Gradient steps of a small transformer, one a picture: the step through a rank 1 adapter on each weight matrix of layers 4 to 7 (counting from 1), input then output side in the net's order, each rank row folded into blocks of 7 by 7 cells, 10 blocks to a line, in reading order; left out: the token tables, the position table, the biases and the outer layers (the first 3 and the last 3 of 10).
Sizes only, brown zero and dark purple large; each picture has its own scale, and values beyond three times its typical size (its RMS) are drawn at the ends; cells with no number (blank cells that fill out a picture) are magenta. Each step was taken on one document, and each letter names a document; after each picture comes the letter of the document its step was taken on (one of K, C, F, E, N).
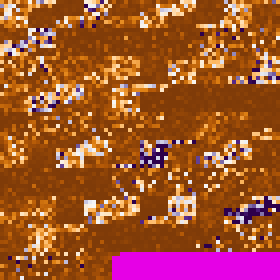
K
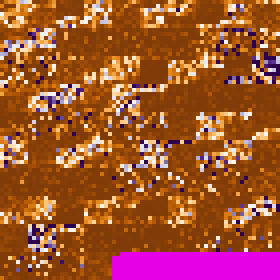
K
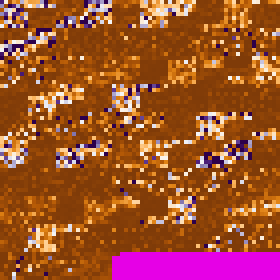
K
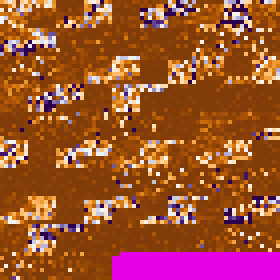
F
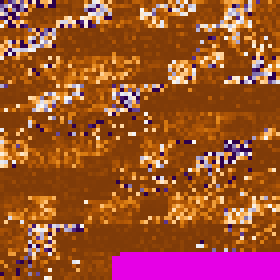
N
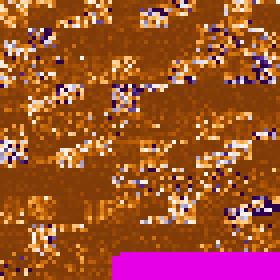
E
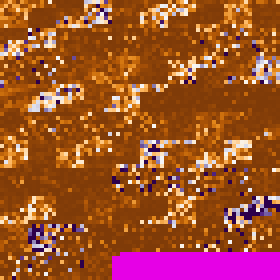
K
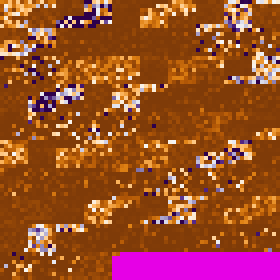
F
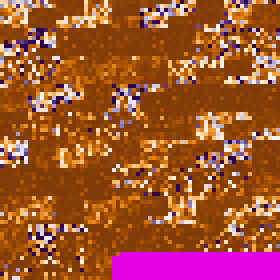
E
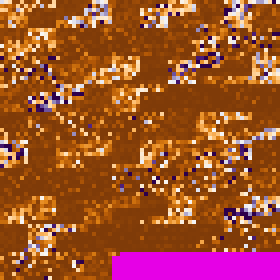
N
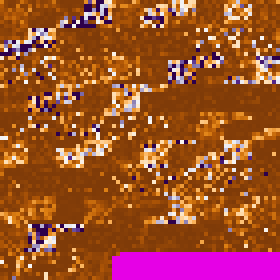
N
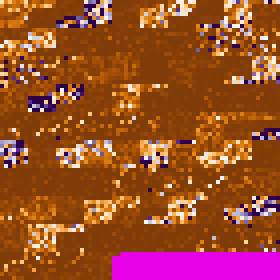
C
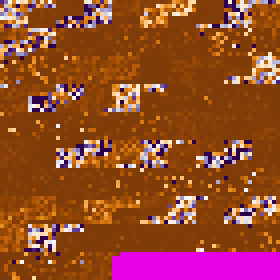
C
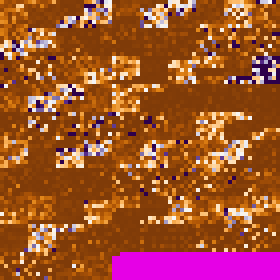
N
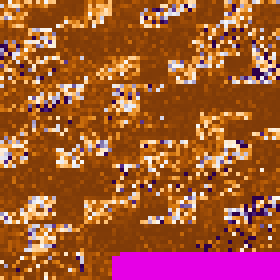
E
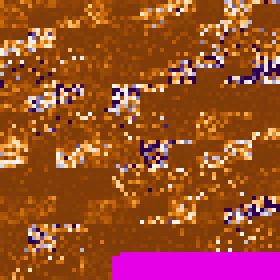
K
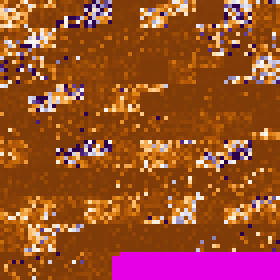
C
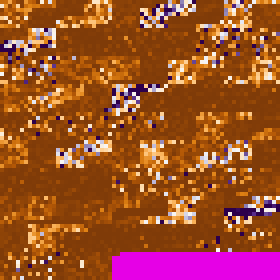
K
